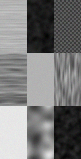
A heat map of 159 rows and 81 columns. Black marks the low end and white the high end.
The table splits into 3 rows of 3 panels. Panel 1,1: high, streaked across, faint in contrast. Panel 1,2: very low, blotchy, faint in contrast. Panel 1,3: low, checkered. Panel 2,1: middling, streaked across. Panel 2,2: high, flat. Panel 2,3: middling, streaked downward. Panel 3,1: very high, flat. Panel 3,2: middling, smooth, strong in contrast. Panel 3,3: very low, blotchy, faint in contrast.
